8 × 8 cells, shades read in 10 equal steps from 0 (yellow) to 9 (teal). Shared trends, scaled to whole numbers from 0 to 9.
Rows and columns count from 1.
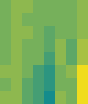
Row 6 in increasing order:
0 4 4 4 5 5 7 8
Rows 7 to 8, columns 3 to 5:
6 7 8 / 6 7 9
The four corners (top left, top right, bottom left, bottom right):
5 4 4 0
